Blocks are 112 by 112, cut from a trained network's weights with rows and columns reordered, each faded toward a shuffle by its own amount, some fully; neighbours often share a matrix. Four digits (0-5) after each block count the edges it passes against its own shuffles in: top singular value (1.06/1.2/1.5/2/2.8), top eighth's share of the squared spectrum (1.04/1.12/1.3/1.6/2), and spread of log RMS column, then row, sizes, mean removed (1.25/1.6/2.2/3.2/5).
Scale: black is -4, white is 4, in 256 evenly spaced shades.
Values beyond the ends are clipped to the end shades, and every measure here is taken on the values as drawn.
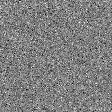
0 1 0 0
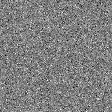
1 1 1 0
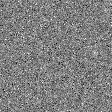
0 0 0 0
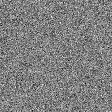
1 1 0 0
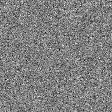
1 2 0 1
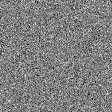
1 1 0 1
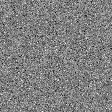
0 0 0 0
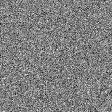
2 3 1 1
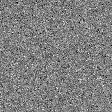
0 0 0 0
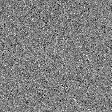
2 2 1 0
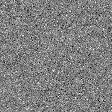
0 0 0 0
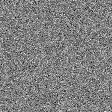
0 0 0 0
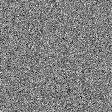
2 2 0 0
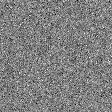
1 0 0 0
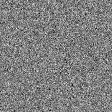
2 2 0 1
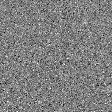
1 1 0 1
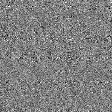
2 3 0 3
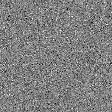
1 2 0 2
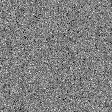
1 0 0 0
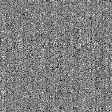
3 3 1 3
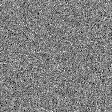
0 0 0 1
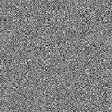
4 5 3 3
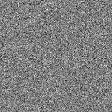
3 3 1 1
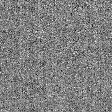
2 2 0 2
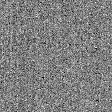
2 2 0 1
